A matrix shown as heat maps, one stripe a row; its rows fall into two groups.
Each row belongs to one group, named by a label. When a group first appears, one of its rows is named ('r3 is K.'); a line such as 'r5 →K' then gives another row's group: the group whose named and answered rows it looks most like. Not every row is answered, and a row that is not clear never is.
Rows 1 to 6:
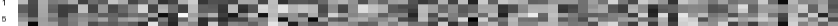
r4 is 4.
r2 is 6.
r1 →4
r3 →6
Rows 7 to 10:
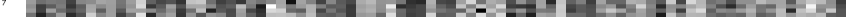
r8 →6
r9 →6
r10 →6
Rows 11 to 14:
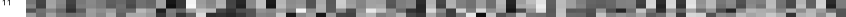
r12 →4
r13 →6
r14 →6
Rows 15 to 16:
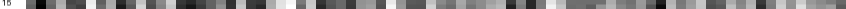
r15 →6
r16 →6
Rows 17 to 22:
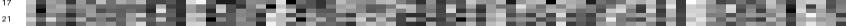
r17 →4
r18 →4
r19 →4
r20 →6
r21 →4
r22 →6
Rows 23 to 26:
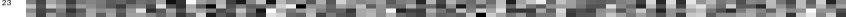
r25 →6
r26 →6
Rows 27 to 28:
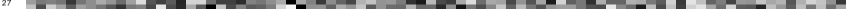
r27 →6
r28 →4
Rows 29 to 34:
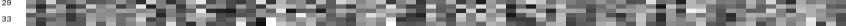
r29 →4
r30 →6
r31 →4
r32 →6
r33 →6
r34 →6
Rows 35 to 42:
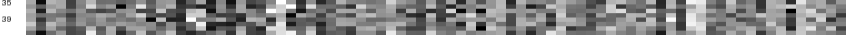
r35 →4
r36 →6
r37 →4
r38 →6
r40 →4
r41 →6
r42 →6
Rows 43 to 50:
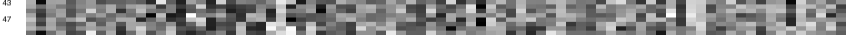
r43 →4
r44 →6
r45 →6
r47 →4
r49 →6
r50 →6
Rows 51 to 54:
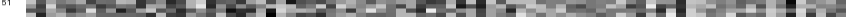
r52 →4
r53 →6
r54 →4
